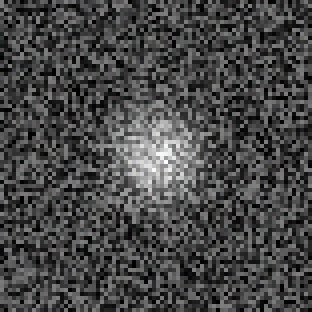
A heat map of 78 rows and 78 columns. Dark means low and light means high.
No single row or column stands out from its neighbours. There is no seam. The centre is the ninth with the highest average. There is no overall slope. Overall the values sit about 30% of the way up the scale. A single bump stands in the centre.
